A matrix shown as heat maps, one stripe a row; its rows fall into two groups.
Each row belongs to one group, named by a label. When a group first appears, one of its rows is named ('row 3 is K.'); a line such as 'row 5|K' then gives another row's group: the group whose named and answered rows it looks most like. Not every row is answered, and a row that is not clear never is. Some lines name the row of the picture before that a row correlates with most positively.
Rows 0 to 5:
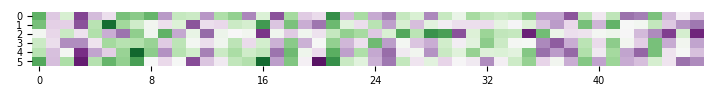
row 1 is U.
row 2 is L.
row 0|U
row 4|U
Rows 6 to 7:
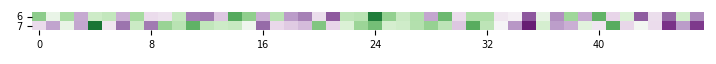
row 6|L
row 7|L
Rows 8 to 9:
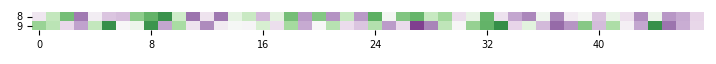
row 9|U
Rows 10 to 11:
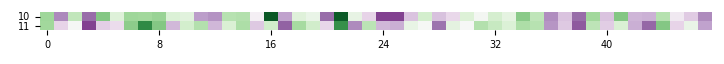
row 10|U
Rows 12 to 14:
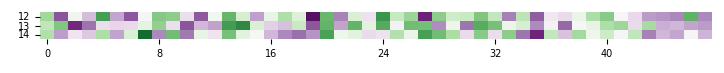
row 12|L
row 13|L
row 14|L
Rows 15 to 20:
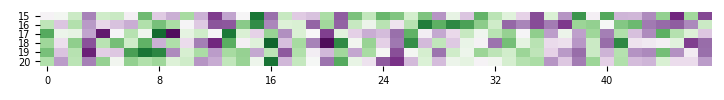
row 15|L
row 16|L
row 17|U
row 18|U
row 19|U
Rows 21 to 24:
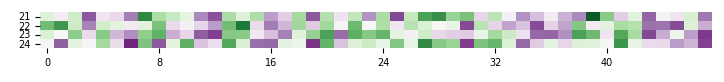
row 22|L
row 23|L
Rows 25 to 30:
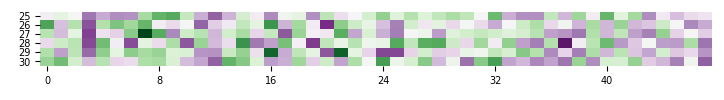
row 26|U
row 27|U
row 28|L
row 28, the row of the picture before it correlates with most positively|24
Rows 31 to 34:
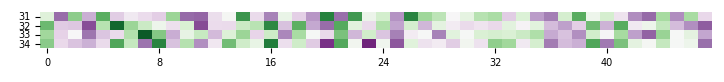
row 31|L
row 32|U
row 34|U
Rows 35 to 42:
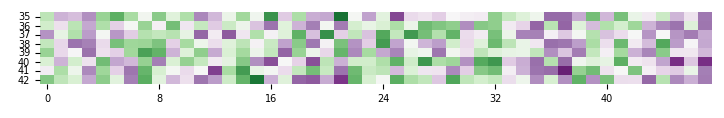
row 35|U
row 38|U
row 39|U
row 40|L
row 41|L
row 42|L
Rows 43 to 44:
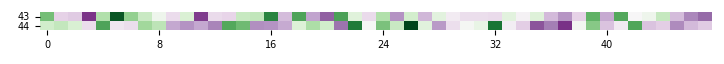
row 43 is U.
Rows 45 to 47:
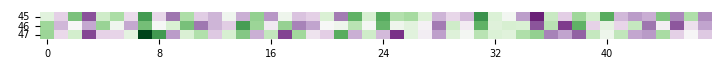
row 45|L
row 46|L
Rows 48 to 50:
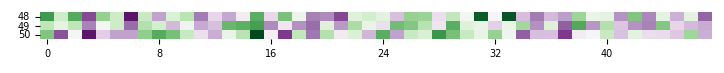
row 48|L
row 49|L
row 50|L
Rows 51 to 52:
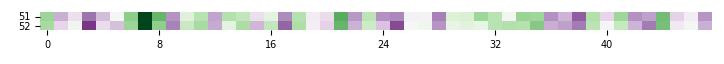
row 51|U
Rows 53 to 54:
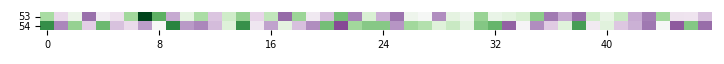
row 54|L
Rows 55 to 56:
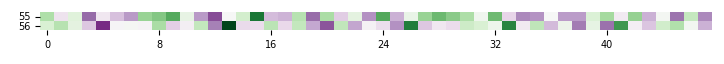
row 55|L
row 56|U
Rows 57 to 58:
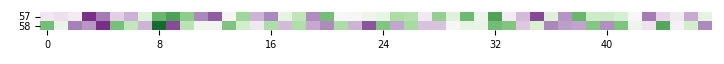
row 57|L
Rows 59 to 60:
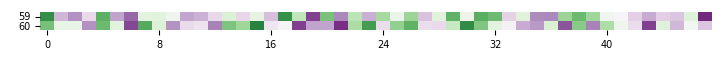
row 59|L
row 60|L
